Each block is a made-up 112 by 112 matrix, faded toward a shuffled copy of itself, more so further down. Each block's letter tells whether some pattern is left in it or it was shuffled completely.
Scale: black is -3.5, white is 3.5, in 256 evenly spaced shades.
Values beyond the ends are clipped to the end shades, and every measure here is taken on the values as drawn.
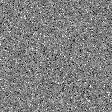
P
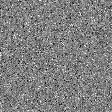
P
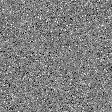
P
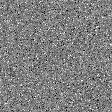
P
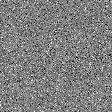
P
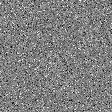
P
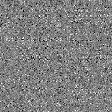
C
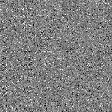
C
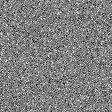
P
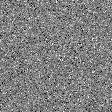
P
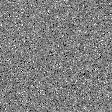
P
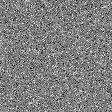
P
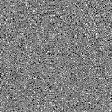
C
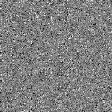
C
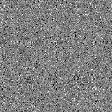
C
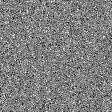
P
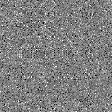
C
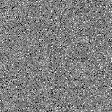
C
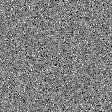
P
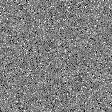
P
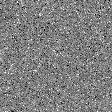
P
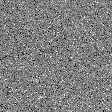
P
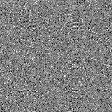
C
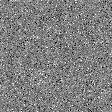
P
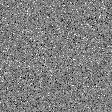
P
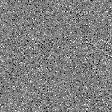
C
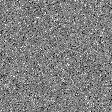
P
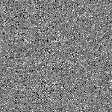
C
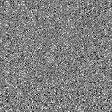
C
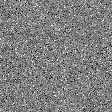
P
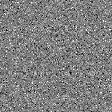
C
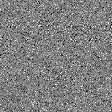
C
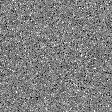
P
